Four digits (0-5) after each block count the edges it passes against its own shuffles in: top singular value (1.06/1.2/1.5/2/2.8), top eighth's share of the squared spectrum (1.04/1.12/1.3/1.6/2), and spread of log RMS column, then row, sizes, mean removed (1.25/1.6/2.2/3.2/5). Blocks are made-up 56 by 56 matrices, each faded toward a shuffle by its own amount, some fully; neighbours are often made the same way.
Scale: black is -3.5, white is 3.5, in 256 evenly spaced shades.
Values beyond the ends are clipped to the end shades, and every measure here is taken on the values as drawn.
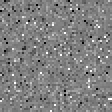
0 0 0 0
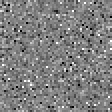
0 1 0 1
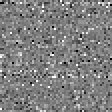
1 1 0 2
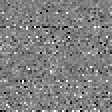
2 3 0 3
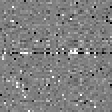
4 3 1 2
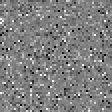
2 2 0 0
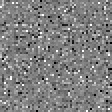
3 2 0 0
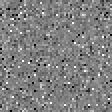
2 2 0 0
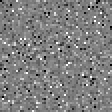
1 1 0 0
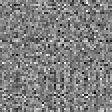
4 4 2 2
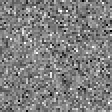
0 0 0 0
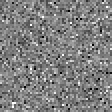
0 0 0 0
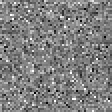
2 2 0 0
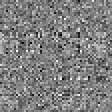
4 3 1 2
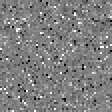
0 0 0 0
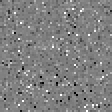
1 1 0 0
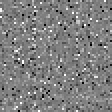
1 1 1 0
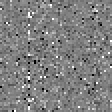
2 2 1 0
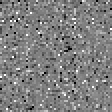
0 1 1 0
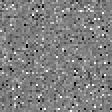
0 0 0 0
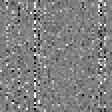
3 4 3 0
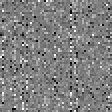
2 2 3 0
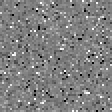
0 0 0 0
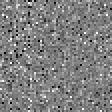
1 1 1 0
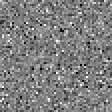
2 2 0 0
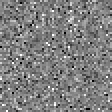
2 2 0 0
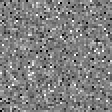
1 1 0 0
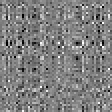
4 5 3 3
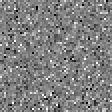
2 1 0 0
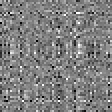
4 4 3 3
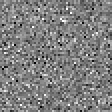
2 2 0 0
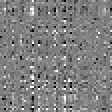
4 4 3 2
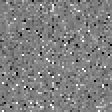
2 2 0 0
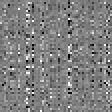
4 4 3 2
